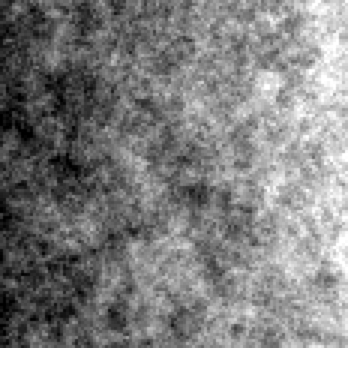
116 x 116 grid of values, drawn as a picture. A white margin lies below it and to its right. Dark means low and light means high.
On average the colour sits 50% of the way up the scale. No row or column stands out. There are no regular stripes. The field is mottled with small blotches. The field climbs toward the right.
